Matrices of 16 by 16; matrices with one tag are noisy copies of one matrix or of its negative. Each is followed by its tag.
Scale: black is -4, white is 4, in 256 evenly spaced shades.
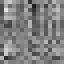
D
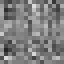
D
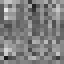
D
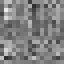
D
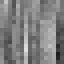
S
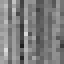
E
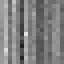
E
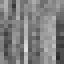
S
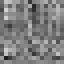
D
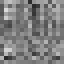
D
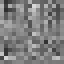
D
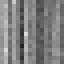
E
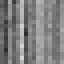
E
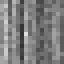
E
